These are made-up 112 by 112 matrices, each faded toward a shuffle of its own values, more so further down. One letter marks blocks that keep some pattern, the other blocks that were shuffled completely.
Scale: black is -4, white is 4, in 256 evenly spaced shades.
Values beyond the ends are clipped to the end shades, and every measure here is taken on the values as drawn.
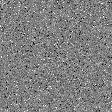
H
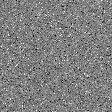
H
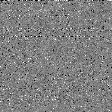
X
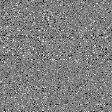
X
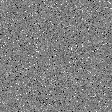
H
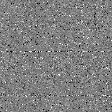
X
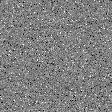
H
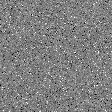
H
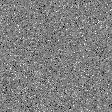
H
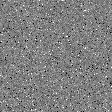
H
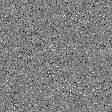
H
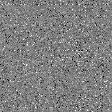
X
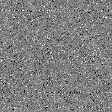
X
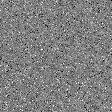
H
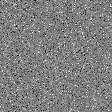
H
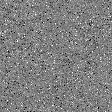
H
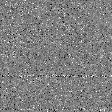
X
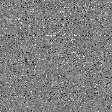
X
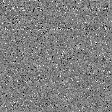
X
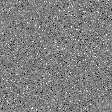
H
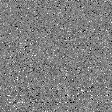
X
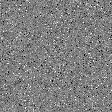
H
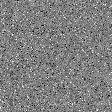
H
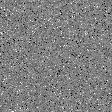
H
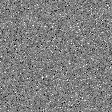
H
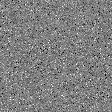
H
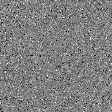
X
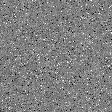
H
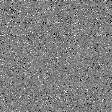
X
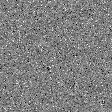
H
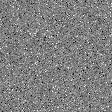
H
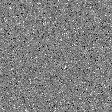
H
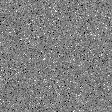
H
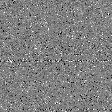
X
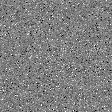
H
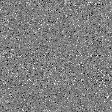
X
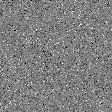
H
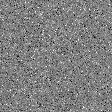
H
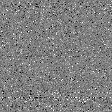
X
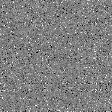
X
